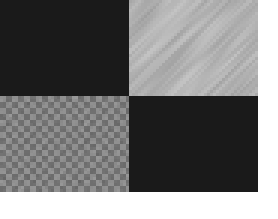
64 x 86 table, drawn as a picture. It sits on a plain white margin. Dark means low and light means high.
The table splits into 2 rows of 2 panels. Panel 1,1: very low, flat. Panel 1,2: high, slanting up to the right, faint in contrast. Panel 2,1: middling, checkered. Panel 2,2: very low, flat.
